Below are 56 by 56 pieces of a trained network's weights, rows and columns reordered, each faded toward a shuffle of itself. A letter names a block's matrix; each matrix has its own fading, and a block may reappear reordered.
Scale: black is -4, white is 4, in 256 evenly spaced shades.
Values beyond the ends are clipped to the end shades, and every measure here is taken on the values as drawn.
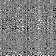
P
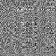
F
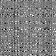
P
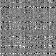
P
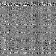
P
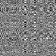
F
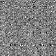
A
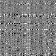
P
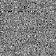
A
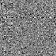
A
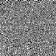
A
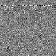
A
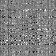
P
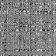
P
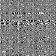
P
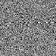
A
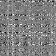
P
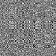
F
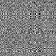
F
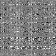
P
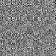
F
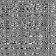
P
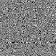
A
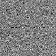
A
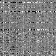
P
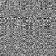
F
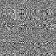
F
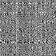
P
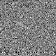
A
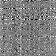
P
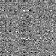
A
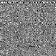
A
